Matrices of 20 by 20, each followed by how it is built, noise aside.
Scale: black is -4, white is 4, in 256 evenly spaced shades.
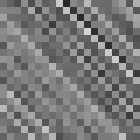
Toeplitz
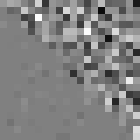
upper triangular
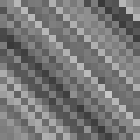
Toeplitz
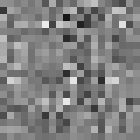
low rank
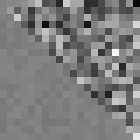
upper triangular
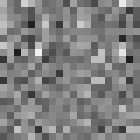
low rank
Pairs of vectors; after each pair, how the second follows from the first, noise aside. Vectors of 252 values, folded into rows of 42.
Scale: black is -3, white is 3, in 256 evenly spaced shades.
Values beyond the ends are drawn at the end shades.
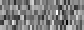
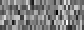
negated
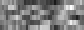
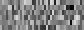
sign-scrambled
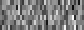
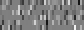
partly zeroed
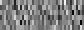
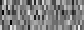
wrapped around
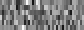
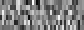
negated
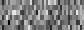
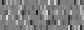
partly zeroed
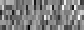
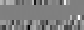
partly zeroed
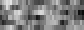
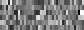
sign-scrambled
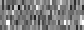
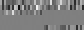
partly zeroed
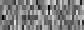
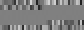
partly zeroed
